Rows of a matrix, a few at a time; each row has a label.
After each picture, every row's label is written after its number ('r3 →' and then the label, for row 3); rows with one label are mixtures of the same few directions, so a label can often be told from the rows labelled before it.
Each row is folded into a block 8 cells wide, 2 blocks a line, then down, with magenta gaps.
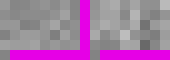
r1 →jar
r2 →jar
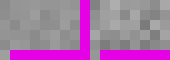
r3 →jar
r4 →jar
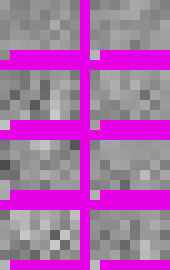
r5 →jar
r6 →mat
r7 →jar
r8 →jar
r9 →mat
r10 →jar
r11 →jar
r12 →jar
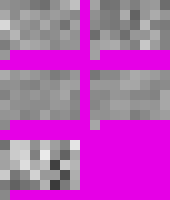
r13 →mat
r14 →jar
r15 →mat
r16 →mat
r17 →jar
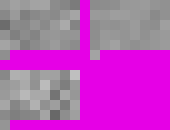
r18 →mat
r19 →mat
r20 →jar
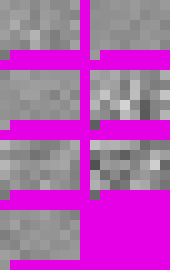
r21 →jar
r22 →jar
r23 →jar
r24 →jar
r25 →mat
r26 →mat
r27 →mat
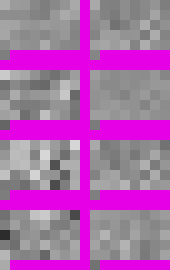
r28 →mat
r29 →jar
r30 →mat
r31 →jar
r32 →jar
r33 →jar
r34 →mat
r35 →jar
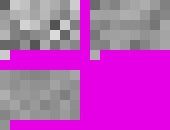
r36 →jar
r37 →mat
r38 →mat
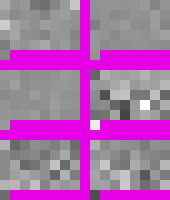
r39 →mat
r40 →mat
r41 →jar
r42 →jar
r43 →jar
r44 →jar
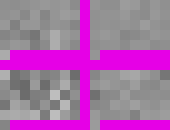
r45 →jar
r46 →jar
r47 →jar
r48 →mat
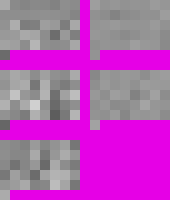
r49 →jar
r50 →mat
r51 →jar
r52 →jar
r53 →jar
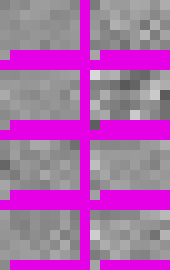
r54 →mat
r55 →jar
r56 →mat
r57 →mat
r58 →mat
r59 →mat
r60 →jar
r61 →mat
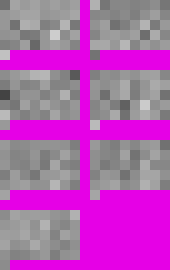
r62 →jar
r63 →jar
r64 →mat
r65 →jar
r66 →jar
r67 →jar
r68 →jar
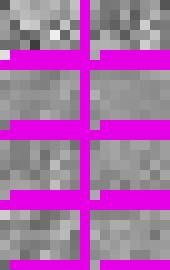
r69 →jar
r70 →jar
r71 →mat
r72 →mat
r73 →jar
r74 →jar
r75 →mat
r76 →mat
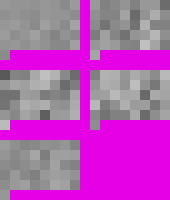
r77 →jar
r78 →jar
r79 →mat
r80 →jar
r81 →jar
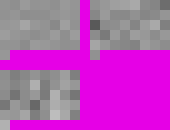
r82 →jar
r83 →mat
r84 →jar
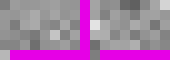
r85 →jar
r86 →mat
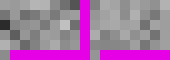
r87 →mat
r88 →jar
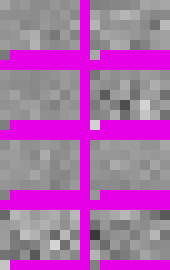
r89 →jar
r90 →mat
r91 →jar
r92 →jar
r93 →jar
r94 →jar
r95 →jar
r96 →mat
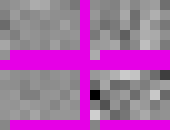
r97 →mat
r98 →jar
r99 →jar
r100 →mat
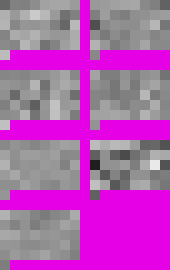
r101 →mat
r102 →mat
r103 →jar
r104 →jar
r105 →mat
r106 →mat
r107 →mat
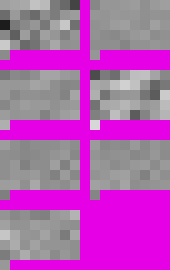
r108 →mat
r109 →jar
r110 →mat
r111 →mat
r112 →jar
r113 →jar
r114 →mat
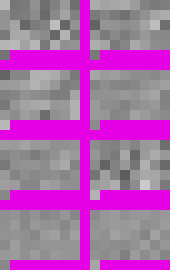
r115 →jar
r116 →mat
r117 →mat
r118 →mat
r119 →mat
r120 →jar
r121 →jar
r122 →jar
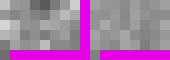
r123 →mat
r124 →jar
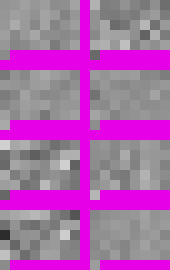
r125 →jar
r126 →jar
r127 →mat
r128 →mat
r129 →mat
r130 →jar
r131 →mat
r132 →jar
